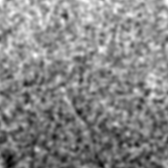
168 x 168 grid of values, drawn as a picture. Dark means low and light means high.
On average the colour sits 50% of the way up the scale. The texture is blotchy. There is an overall slope up to the top.
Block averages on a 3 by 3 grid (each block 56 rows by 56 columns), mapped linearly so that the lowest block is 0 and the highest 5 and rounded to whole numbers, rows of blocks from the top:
5 5 4 | 2 2 3 | 0 0 1
